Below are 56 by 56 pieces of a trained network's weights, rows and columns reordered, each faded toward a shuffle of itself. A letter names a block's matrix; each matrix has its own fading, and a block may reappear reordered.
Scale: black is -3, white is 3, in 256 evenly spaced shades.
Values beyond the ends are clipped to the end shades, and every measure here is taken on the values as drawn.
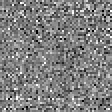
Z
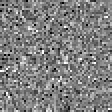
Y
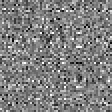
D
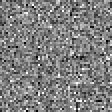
Y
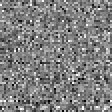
Z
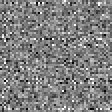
D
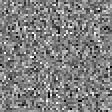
Z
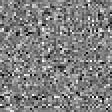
Z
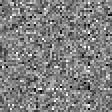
Y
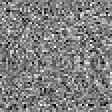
Z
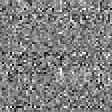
D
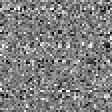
Z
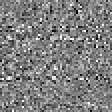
Z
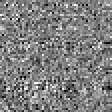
D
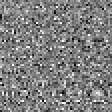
Z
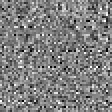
D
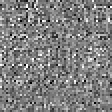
D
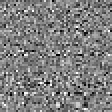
D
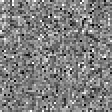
Y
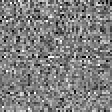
D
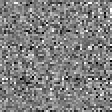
D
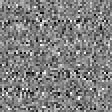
D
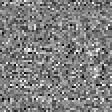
D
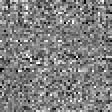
D
